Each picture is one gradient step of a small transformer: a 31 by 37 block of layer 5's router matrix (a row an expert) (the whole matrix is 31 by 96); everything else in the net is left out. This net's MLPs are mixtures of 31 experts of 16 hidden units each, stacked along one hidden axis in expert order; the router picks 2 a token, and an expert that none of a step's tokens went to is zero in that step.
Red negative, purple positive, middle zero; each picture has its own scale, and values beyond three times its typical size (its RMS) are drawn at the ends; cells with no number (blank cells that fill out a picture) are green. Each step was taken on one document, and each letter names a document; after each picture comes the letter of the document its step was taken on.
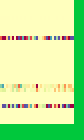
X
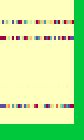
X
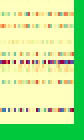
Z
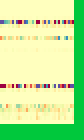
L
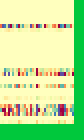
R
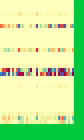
R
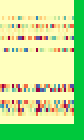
L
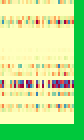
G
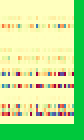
R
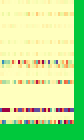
Z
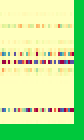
Z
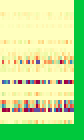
Z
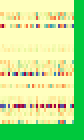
R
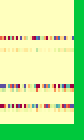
X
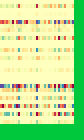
L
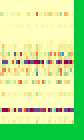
Z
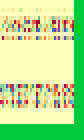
L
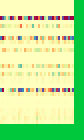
G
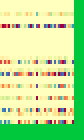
R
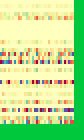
Z
